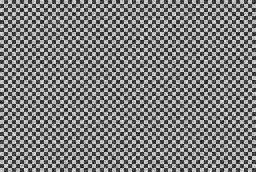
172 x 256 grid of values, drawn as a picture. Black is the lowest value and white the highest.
Grain: checkered. Histogram: two levels. Average level on the scale: 50%. Slope: none. Odd rows or columns: none.
